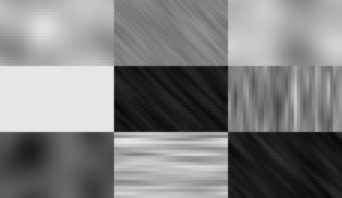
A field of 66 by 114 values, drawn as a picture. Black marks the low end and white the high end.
The table splits into 3 rows of 3 panels. Panel 1,1: high, smooth. Panel 1,2: middling, slanting down to the right, faint in contrast. Panel 1,3: high, smooth. Panel 2,1: very high, flat. Panel 2,2: very low, slanting down to the right, faint in contrast. Panel 2,3: middling, streaked downward. Panel 3,1: low, smooth. Panel 3,2: high, streaked across. Panel 3,3: very low, slanting down to the right, faint in contrast.
